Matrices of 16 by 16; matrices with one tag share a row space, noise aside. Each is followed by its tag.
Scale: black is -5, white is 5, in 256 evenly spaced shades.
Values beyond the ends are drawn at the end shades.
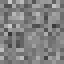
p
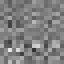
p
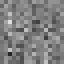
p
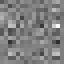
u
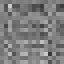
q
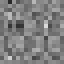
p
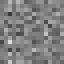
p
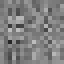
p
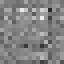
q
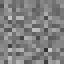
p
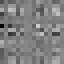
u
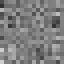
u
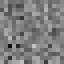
p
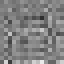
q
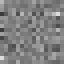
u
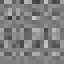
p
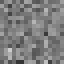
p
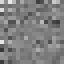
u
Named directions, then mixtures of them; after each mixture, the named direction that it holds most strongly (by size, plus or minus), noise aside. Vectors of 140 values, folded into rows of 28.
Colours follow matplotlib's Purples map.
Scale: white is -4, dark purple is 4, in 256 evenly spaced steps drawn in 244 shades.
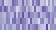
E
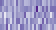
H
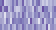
E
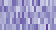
E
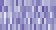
H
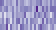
H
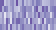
H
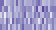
H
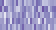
H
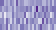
H
